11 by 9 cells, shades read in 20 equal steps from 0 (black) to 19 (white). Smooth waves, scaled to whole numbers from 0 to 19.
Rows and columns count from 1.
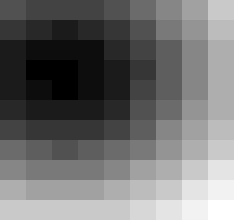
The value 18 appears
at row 10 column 9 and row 11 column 8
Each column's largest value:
15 15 15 15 15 16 17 18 19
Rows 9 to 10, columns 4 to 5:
9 10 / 12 13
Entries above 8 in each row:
3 3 2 2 2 2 3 4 9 9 9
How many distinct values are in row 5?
7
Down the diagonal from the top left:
6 3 1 1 2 6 10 13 17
